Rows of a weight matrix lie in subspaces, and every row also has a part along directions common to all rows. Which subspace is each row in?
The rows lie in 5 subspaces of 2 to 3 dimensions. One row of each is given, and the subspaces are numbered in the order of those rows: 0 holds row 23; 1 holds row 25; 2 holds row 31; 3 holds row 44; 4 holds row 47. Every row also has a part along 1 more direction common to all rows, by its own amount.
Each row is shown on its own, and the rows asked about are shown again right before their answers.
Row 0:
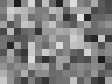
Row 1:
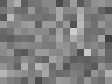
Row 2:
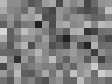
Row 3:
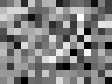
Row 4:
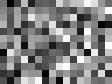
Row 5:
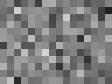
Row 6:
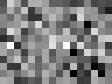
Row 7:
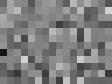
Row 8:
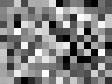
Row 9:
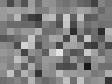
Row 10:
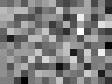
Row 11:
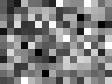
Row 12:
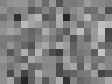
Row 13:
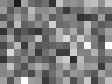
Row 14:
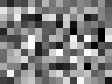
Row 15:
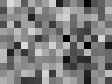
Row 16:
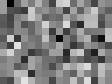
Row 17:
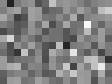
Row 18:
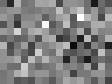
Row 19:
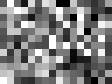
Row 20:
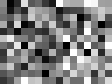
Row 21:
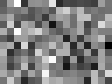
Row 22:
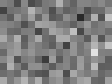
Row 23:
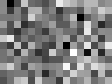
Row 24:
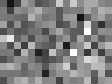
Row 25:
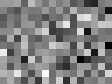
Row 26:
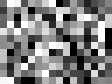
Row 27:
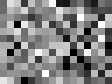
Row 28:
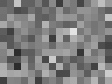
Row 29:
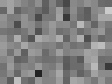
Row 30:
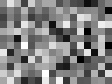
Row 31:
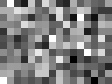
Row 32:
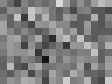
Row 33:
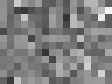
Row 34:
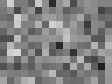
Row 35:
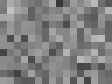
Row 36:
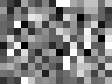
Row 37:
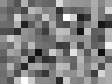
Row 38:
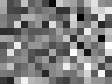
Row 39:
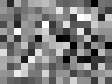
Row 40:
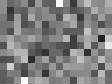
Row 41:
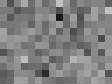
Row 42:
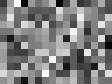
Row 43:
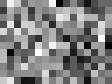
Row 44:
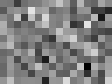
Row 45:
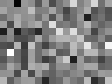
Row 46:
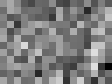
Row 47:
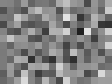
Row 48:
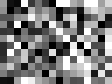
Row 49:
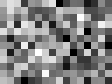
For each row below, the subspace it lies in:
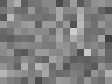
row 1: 2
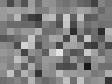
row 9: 4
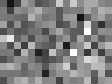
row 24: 0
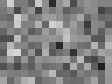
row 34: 0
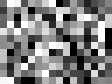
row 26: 4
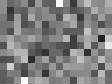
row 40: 2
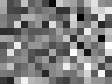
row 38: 3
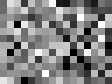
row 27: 3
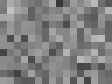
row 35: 1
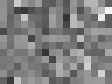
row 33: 3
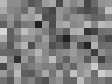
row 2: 0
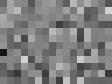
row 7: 1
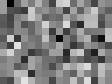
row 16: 1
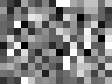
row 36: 3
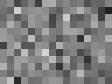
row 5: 3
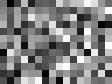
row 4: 1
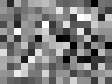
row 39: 1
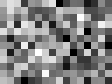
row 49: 0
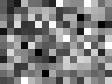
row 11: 0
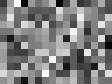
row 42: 2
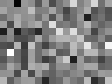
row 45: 2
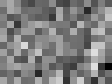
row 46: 3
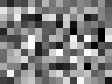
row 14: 4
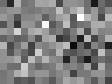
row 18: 1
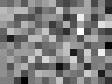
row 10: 4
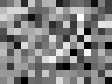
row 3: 4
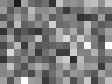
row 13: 2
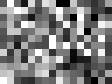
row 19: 2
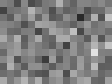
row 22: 3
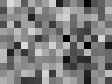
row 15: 4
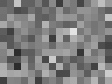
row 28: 2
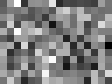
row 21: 2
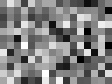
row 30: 1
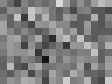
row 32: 3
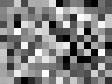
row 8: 1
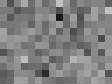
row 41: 2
